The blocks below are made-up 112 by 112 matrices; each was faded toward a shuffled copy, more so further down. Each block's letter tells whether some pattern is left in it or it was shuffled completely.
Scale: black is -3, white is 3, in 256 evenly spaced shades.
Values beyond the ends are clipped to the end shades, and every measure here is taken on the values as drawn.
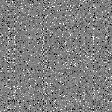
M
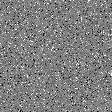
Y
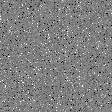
Y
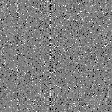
M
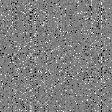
M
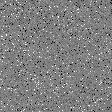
Y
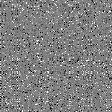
M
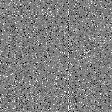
M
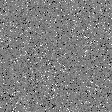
Y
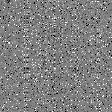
M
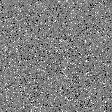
Y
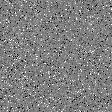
Y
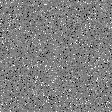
Y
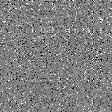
M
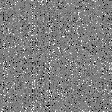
M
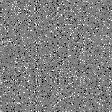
M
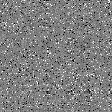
M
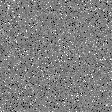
Y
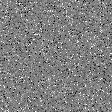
Y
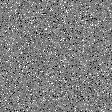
Y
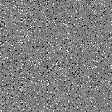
M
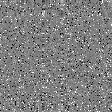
M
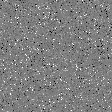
Y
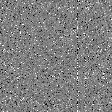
M
